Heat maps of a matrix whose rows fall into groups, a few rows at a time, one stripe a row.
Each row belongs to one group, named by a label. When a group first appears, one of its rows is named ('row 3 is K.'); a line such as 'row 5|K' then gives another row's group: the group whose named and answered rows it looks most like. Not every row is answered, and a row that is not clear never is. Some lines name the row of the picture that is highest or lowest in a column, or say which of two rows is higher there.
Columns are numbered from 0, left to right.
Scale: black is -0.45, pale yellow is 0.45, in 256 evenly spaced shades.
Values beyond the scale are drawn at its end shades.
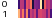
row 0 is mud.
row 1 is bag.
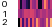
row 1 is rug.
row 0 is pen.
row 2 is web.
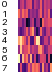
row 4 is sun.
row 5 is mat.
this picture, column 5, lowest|2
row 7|web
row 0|mud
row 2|pen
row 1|bag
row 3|rug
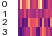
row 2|web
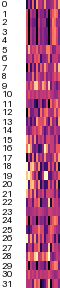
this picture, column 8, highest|9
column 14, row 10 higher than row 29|No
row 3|pen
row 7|web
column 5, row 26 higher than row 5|No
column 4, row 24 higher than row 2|Yes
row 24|pen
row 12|web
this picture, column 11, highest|28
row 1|pen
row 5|mat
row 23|rug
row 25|rug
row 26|bag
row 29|pen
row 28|mat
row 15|bag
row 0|web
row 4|pen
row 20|bag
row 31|mud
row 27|mud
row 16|sun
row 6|mud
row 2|pen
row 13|web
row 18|bag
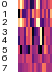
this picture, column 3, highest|2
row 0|sun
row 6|mud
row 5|pen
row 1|web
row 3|mud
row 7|rug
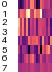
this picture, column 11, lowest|5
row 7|rug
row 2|bag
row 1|mat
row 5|pen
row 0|rug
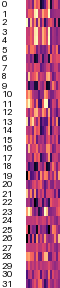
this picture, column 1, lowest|25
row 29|mat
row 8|mat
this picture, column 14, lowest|2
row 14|mud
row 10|sun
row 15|bag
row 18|pen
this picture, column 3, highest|13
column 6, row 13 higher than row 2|No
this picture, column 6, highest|2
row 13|bag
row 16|mat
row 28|sun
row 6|pen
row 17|mud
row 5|bag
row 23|sun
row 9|pen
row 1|mat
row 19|web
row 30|mud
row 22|pen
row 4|mat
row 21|bag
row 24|mat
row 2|bag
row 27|mat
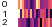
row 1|bag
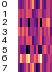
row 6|mat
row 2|pen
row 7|rug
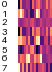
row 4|sun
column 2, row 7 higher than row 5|Yes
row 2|rug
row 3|web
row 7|bag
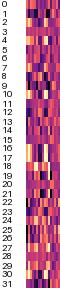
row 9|pen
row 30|sun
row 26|web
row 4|sun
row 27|mat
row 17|sun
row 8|rug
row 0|bag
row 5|mud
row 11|rug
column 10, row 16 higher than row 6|Yes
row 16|sun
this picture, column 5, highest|18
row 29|mat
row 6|mud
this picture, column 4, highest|18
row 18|mat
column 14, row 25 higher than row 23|Yes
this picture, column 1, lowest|9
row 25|web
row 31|pen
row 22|web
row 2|sun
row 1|pen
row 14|mud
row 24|mat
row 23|rug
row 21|mud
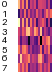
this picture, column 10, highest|6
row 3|mat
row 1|web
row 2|bag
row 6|mat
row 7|bag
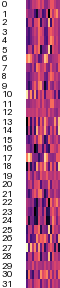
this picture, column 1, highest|17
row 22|pen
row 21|rug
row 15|rug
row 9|rug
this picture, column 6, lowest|17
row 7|web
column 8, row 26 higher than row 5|Yes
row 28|mud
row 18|web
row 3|rug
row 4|rug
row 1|pen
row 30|web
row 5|mud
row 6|sun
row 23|pen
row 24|pen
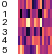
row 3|pen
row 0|mud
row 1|pen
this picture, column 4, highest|2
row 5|sun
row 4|web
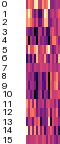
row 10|pen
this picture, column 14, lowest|14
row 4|pen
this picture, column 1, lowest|4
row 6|web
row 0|mat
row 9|pen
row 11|bag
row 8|pen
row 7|web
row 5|mat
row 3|pen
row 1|sun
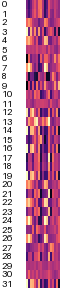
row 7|sun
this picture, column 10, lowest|8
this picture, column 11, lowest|8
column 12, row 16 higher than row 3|No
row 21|mud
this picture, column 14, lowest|3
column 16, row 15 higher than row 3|Yes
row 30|mat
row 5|mat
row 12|bag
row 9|web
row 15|rug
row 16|bag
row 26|sun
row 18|mud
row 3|bag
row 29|rug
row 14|bag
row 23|mud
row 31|bag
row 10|mud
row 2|sun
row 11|web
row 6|web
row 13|mat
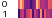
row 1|mud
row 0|sun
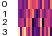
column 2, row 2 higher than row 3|No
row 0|web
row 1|rug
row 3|bag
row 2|mud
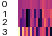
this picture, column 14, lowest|3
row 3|bag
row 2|pen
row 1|pen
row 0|rug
